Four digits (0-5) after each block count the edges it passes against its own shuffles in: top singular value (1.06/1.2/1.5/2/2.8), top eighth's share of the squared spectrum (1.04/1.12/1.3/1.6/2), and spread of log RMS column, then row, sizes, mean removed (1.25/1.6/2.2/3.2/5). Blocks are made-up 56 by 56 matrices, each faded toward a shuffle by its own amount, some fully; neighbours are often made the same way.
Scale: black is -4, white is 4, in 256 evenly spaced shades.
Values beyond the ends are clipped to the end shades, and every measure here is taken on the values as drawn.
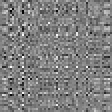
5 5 3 3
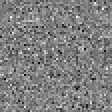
3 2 0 1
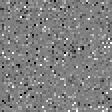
2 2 0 1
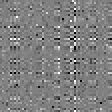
5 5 3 3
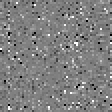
3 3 1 1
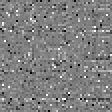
3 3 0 1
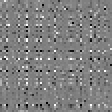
5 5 3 3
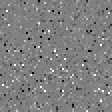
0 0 0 0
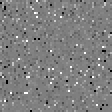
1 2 0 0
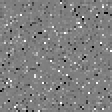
0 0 0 0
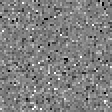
1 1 0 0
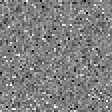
2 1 0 0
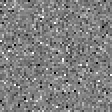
2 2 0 0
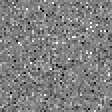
0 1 0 0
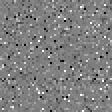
1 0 0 0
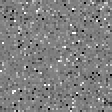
0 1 0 0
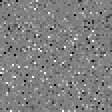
1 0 0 0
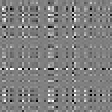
5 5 4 4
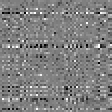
5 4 3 3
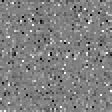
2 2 0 0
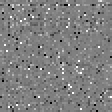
2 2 0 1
